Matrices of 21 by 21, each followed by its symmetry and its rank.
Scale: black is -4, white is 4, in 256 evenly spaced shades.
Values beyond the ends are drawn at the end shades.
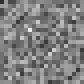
symmetric, full rank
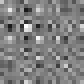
symmetric, rank three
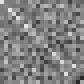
symmetric, full rank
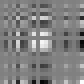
symmetric, rank one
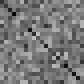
symmetric, full rank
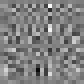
neither, rank three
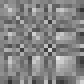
symmetric, rank three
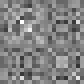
symmetric, rank three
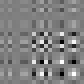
symmetric, rank one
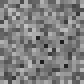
symmetric, full rank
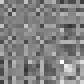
symmetric, rank three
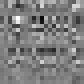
neither, rank three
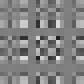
symmetric, rank one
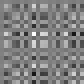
symmetric, rank one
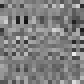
neither, rank three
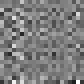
neither, rank three
